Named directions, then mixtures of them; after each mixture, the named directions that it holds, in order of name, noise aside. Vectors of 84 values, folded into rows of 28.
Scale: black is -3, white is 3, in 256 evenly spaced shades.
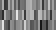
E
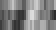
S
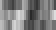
S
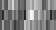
E, S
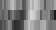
S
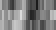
S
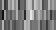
E, S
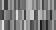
E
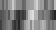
S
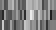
E, S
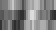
S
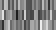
E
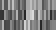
E, S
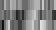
E, S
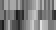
E, S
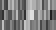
E, S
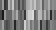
E, S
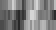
S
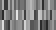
E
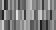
E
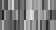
E, S
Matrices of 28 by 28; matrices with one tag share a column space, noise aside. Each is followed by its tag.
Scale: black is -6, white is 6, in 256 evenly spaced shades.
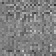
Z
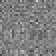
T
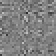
Z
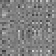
T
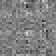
T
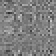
Z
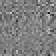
Z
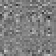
Z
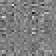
Z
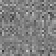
Z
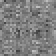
T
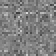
Z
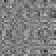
T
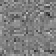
Z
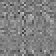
Z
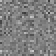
Z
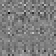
Z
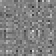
T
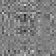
Z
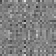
T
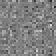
T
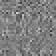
Z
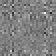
Z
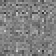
Z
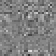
Z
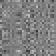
T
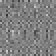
T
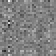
T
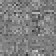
Z
